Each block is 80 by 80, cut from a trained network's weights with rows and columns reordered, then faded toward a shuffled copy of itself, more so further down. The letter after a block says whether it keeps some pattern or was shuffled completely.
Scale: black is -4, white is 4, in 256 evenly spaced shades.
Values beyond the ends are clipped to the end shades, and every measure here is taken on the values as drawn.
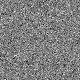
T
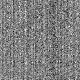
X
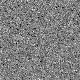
T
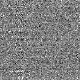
X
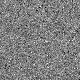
T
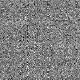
X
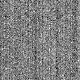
X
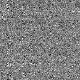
X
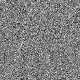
X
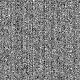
X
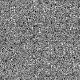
X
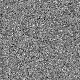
T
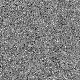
T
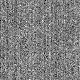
X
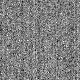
X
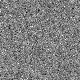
T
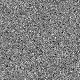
T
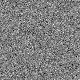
T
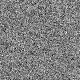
T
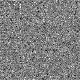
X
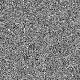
X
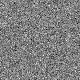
T
